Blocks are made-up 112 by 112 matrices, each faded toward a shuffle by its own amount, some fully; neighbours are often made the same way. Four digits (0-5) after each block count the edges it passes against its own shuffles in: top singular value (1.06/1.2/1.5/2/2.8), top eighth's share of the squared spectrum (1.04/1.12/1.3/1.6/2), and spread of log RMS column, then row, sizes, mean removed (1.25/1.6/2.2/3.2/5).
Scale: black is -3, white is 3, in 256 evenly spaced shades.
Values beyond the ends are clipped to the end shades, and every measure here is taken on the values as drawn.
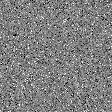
0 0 0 0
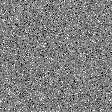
0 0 0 0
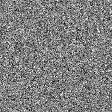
2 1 0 0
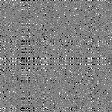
5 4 3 3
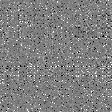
4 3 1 2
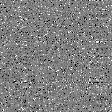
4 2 0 1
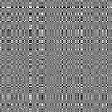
5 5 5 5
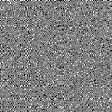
5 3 2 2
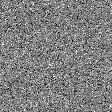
0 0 0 0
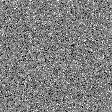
0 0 0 0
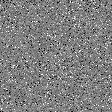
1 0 0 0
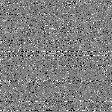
2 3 1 3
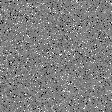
0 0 0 0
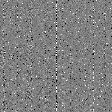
4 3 2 0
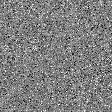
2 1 0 0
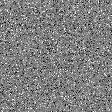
2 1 0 0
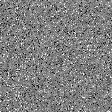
3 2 0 0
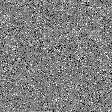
0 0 0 0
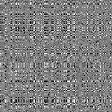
5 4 4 4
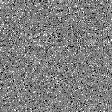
4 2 1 1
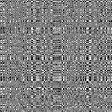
5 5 4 4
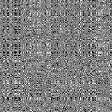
5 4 3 3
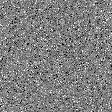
1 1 0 0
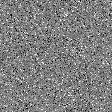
2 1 0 0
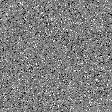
1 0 0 0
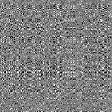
5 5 3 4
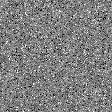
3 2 0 0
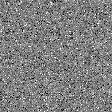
3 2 0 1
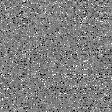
4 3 1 2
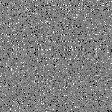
4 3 1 2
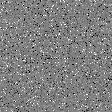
2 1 0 0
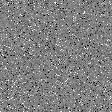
2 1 0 0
